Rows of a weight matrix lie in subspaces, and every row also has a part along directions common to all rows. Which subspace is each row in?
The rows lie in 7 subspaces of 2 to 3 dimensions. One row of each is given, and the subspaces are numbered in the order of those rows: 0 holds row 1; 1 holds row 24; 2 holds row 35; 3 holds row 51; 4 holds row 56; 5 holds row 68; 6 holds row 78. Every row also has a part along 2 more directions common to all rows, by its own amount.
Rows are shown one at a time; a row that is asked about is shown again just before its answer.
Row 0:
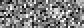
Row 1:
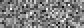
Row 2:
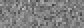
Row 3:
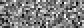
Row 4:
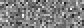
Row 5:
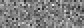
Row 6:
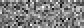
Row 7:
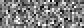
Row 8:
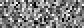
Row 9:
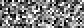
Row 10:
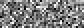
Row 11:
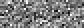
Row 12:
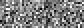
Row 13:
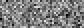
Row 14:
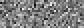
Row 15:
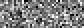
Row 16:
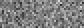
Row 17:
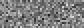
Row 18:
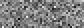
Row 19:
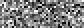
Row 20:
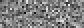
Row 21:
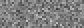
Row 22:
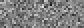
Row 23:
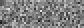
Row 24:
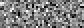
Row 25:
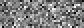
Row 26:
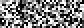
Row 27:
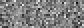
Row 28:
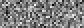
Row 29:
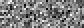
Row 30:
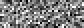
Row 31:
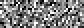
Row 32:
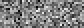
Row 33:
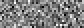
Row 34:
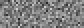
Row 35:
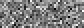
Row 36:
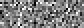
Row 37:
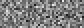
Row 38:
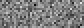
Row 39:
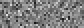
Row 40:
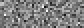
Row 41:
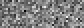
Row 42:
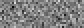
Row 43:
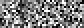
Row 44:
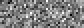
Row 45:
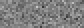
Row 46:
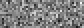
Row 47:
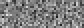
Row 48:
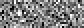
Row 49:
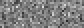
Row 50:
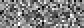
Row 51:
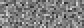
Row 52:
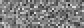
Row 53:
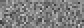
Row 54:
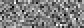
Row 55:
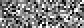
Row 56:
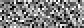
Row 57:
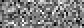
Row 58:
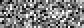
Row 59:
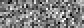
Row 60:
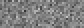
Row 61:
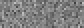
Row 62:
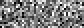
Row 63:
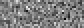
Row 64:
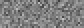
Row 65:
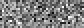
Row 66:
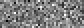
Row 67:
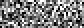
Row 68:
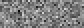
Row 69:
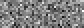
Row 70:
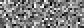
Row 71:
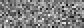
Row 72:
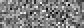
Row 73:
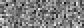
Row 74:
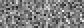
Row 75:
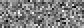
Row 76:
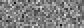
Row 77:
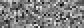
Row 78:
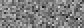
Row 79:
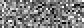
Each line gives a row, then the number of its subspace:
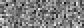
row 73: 3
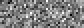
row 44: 0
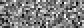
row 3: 3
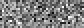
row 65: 2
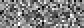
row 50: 4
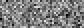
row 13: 3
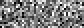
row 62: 5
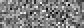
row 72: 0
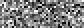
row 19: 2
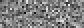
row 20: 0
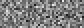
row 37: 3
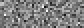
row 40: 1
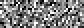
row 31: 1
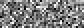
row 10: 2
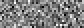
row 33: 4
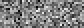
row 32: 5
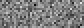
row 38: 3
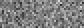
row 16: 5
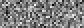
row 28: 3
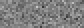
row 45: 6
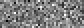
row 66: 4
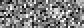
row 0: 0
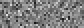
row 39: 1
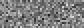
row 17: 2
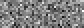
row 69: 2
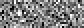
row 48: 4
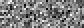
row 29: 0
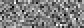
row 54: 4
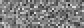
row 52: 0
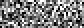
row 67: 5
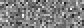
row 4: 3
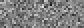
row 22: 1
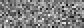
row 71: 2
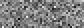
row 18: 2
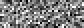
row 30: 0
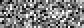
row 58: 0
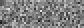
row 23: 5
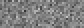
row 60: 6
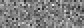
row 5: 4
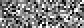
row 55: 6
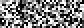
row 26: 6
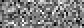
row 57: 5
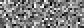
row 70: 1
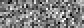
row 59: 0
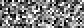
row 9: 6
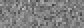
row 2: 1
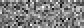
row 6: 4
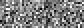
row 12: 5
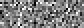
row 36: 1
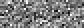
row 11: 0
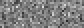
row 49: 5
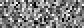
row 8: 1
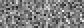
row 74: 5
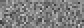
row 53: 5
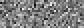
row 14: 1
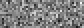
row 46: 3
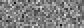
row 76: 4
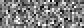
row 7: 6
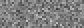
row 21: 6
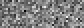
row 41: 6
